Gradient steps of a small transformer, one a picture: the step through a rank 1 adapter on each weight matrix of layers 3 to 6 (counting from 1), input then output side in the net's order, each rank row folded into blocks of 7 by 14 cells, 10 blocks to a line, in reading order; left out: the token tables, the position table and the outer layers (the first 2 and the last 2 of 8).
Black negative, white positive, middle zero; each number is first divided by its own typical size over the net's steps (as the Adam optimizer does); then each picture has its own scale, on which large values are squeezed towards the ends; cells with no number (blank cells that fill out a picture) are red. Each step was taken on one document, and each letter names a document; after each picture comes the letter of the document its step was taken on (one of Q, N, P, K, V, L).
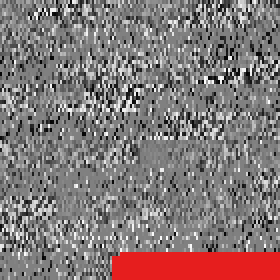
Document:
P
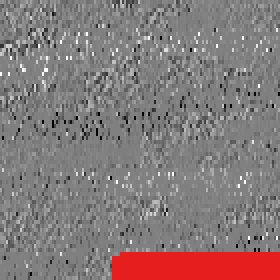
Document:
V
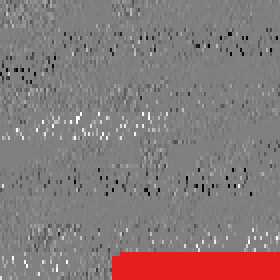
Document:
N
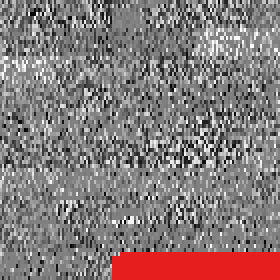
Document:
P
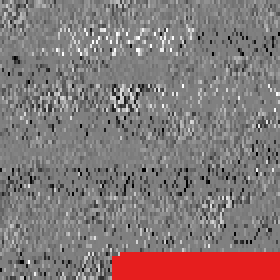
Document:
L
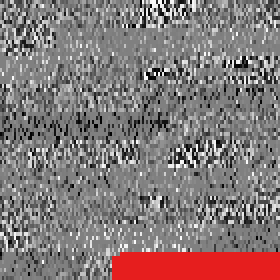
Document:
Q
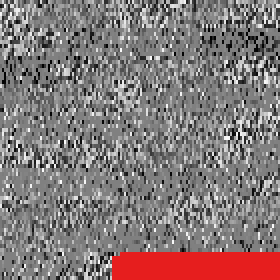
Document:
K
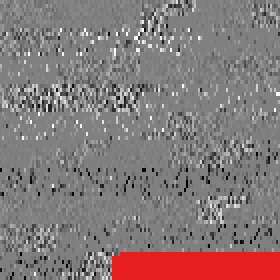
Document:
L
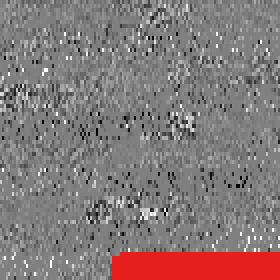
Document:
V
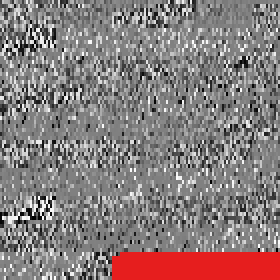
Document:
Q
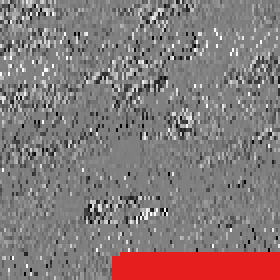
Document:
V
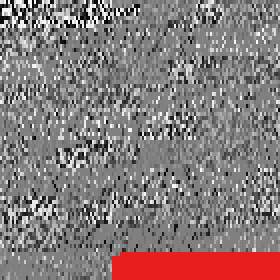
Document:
P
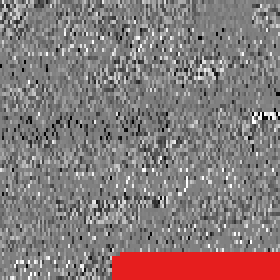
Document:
L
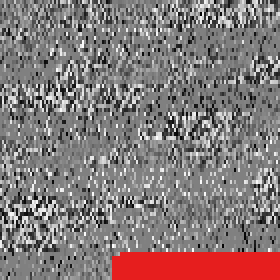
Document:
P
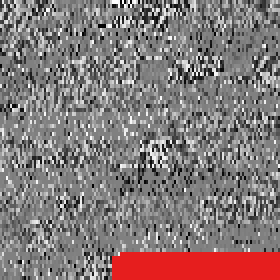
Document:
K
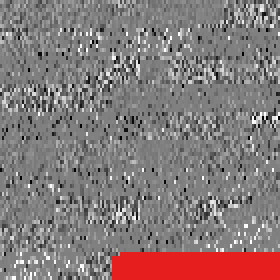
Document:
L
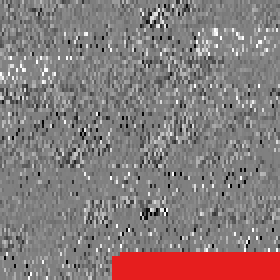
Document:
V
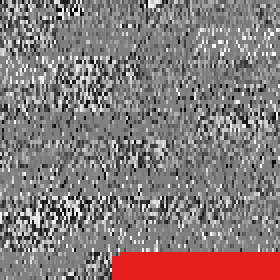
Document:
Q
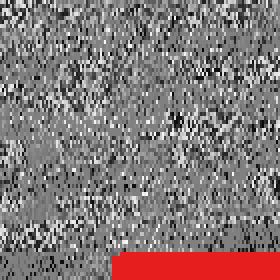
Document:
P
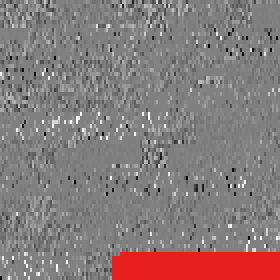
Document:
N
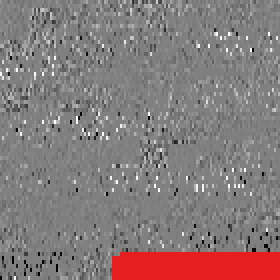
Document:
N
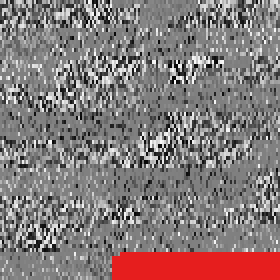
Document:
P
